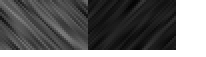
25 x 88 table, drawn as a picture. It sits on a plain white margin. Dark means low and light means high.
It is made of 1 by 2 panels. Panel 1,1: low, slanting down to the right. Panel 1,2: very low, slanting up to the right, faint in contrast.
